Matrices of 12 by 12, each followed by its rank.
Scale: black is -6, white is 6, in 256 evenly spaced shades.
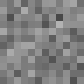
full rank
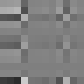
one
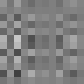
one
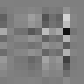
one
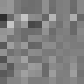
two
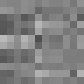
two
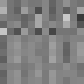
two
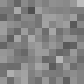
full rank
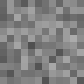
full rank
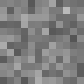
full rank
